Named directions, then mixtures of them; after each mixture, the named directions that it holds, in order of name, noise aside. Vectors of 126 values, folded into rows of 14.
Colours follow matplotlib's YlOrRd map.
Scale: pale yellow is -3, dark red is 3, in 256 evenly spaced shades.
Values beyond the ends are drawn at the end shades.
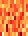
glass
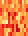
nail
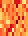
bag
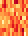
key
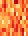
key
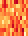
key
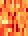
key, nail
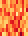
glass, key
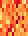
bag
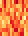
glass, key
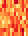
key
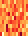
glass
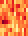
key, nail
